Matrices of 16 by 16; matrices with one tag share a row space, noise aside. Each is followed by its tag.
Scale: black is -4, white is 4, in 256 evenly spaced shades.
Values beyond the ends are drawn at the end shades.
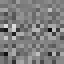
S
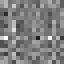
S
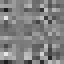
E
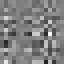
E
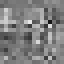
E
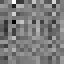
S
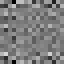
S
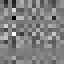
S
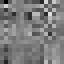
E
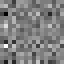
S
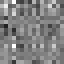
S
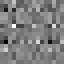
S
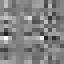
E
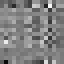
E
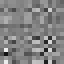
E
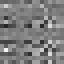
E
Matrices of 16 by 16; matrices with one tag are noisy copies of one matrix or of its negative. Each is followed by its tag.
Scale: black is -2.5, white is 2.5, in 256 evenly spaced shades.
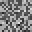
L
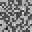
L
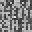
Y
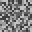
L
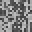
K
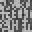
Y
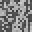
K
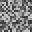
L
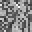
K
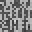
Y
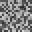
L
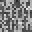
Y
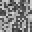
K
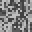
K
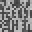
Y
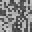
K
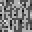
Y
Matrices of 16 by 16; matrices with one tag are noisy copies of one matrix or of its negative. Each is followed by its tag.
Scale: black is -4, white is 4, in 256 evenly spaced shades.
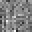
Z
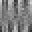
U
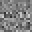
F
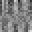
U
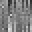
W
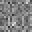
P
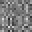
P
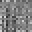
Z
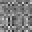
P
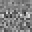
F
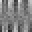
U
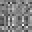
P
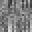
W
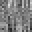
W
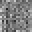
Z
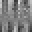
U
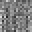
Z
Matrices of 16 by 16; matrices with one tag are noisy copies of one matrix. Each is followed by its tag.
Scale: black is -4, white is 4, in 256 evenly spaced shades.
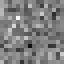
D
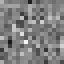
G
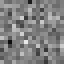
G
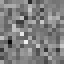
G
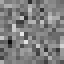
G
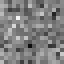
D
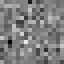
G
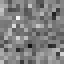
D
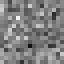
D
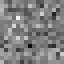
D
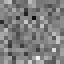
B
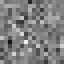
G
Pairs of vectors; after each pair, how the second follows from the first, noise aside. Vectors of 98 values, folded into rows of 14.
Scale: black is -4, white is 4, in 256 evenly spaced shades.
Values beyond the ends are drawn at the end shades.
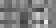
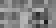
negated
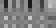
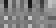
copied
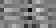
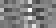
negated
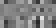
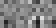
copied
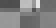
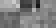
negated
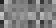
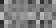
copied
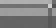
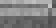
copied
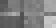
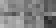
negated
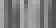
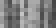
copied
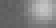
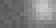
copied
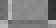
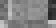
copied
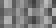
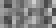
negated
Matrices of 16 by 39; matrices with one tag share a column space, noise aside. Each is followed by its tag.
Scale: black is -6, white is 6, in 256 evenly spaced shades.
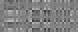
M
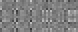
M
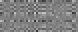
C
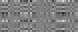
C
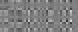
M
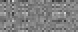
C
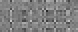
M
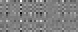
C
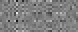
C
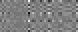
C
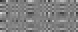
C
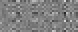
C
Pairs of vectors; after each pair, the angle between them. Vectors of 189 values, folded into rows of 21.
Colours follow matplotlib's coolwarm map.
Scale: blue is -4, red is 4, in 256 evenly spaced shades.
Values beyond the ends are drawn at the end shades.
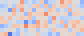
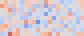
nearly opposite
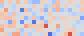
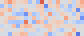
partly aligned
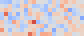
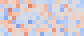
partly opposed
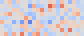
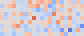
partly opposed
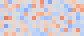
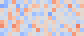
orthogonal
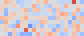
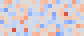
partly aligned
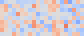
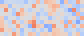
nearly parallel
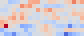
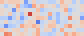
partly opposed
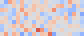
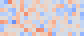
nearly parallel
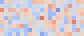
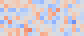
nearly opposite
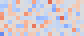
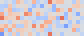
nearly parallel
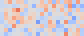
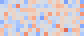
orthogonal
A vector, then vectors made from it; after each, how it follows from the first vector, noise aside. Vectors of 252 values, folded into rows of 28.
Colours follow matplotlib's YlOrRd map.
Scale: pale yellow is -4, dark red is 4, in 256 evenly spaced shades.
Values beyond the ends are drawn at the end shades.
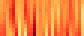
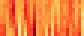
copied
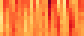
reversed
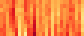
copied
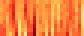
copied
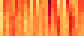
reversed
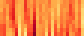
copied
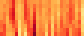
copied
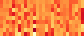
sign-scrambled
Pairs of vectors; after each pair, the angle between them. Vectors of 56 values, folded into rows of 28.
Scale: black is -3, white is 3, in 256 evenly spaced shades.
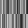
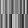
orthogonal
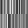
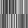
partly opposed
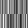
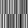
nearly parallel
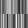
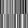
partly aligned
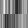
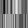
nearly opposite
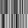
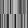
partly opposed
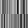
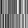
nearly opposite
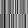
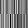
nearly opposite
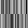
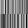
orthogonal
